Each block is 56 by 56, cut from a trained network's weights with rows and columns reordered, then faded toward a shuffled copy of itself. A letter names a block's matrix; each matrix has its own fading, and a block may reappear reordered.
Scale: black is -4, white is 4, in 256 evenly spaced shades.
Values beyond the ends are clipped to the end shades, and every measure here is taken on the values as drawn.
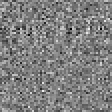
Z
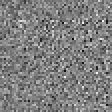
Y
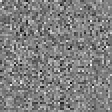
Y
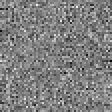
Y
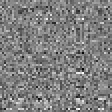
Z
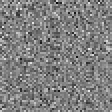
Y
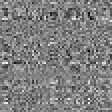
Z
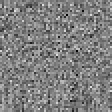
Y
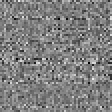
Z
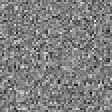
Y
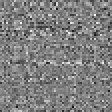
Z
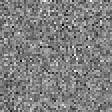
Y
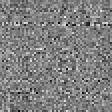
Z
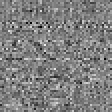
Z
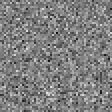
Y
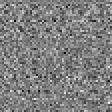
Z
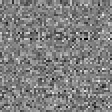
Z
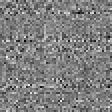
Z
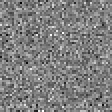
Y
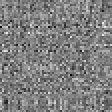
Z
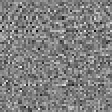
Z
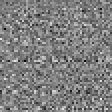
Z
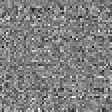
Z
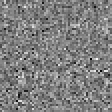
Y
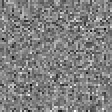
Y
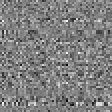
Z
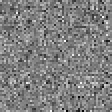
Y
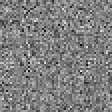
Y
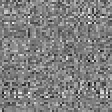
Z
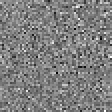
Y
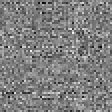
Z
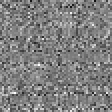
Z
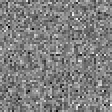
Y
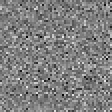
Y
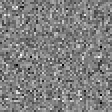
Y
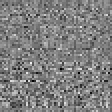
Z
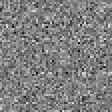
Y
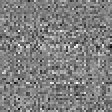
Z
